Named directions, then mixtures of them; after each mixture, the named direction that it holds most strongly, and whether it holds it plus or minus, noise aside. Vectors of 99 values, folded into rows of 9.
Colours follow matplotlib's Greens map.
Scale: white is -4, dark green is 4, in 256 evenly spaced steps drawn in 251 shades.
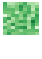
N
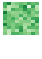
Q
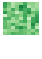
N, plus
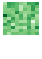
N, minus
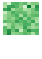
Q, minus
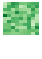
N, minus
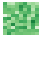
N, plus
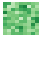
Q, plus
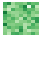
Q, plus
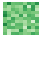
Q, plus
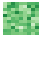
N, minus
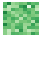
Q, plus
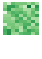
Q, minus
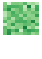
Q, minus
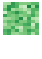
Q, minus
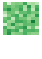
N, plus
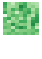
N, plus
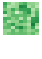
N, plus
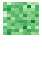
Q, minus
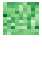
N, minus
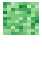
Q, plus
